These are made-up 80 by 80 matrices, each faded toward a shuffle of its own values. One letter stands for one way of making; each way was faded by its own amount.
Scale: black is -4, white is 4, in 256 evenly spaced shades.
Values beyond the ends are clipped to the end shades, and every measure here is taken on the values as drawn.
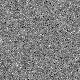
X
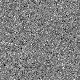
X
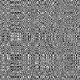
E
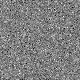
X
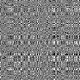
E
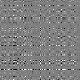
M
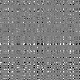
M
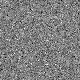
X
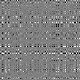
M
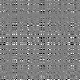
M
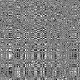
E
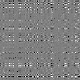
M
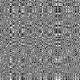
E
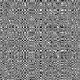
E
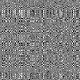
E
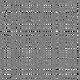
M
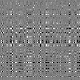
M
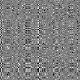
E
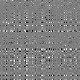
M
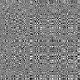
E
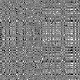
E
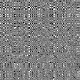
E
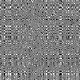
E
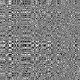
E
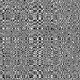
E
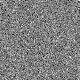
X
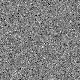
X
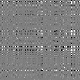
M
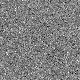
X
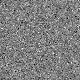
X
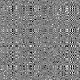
E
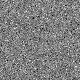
X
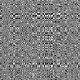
E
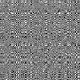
E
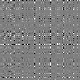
M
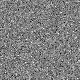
X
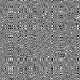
E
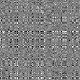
E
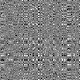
E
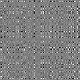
M
